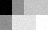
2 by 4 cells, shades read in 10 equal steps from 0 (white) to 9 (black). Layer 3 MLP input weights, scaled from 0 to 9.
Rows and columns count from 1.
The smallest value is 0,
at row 2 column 4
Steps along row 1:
down down same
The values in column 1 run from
4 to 9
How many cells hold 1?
2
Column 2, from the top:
4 1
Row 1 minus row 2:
5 3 1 2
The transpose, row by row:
9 4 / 4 1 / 2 1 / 2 0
